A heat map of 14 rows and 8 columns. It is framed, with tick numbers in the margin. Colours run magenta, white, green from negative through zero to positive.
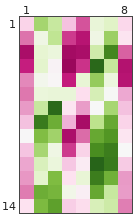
The top middle is the ninth with the lowest average. Overall the values sit about 50% of the way up the scale. The ninth with the highest average is the bottom right. Upright stripes repeat 2 times across the table.
